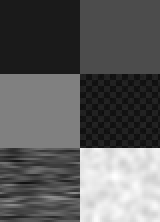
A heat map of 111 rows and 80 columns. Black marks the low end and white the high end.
It is made of 3 by 2 panels. Panel 1,1: very low, flat. Panel 1,2: low, flat. Panel 2,1: middling, flat. Panel 2,2: very low, checkered, faint in contrast. Panel 3,1: low, streaked across. Panel 3,2: very high, blotchy, faint in contrast.
